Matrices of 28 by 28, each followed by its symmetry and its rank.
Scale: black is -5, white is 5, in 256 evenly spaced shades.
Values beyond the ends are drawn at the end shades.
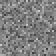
neither, full rank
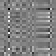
neither, rank two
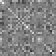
symmetric, rank five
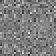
neither, rank five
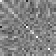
symmetric, rank five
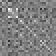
symmetric, rank five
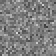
neither, full rank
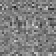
neither, rank five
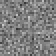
antisymmetric, full rank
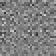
neither, rank five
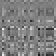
neither, rank two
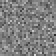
antisymmetric, full rank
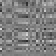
neither, rank two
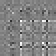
symmetric, rank three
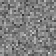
neither, full rank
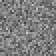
neither, full rank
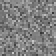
antisymmetric, full rank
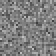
antisymmetric, full rank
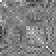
symmetric, rank five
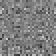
neither, rank five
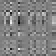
neither, rank two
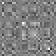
symmetric, rank three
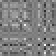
symmetric, rank three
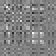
symmetric, rank three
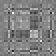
symmetric, rank three
